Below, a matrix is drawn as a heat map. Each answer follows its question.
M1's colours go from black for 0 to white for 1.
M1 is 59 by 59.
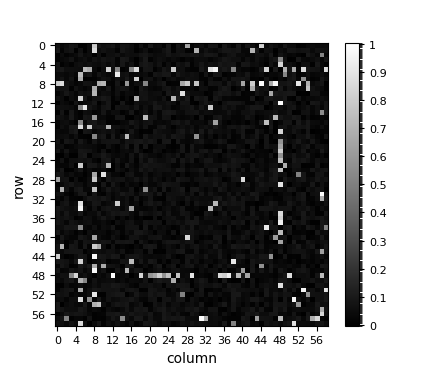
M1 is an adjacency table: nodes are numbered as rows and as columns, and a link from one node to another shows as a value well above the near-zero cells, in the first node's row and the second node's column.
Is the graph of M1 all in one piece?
no
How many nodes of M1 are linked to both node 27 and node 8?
2
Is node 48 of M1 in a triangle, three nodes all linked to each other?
no
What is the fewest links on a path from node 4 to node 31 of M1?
3
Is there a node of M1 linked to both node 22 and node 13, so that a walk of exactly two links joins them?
no
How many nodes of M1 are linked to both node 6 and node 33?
2
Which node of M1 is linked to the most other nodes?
node 48
